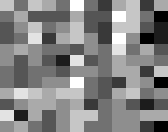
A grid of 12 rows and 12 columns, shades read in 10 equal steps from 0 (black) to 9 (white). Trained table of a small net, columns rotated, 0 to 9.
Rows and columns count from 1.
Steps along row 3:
up up down up up down down up same down down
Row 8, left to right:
4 3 4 5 5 9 4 3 2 6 5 0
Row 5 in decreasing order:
8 6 6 5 5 5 4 4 4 4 3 3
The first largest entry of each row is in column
6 9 3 9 9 6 12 6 2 3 1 6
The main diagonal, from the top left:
7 6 7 2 4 8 5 3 6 3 6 0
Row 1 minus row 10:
4 -1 1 0 -1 3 2 -2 1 4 1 3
